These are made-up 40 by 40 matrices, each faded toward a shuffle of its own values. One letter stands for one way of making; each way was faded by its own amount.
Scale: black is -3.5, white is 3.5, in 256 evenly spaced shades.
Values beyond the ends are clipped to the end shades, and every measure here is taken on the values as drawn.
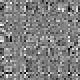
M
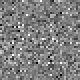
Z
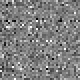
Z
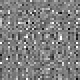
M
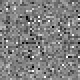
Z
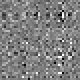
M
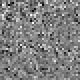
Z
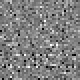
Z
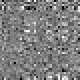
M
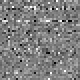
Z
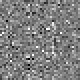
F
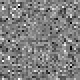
F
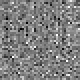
F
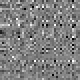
M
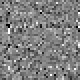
F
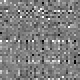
M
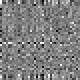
M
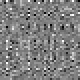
M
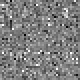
Z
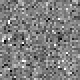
F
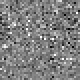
Z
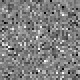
F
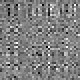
M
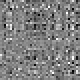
M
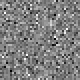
F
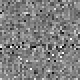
Z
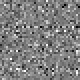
Z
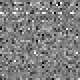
Z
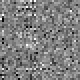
F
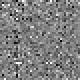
Z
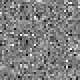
F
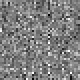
F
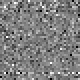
Z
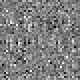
F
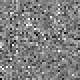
Z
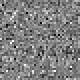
F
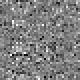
F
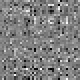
M
